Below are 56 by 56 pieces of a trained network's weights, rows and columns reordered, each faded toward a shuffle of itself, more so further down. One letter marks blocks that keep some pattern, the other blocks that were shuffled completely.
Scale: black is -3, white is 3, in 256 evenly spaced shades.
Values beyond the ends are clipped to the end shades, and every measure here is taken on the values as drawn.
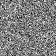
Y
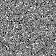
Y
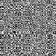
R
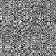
R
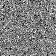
Y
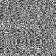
R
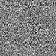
R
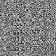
R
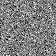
Y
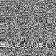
R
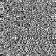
R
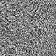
R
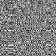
R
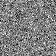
Y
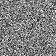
Y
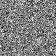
Y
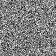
Y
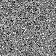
Y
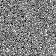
Y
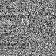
R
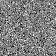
Y
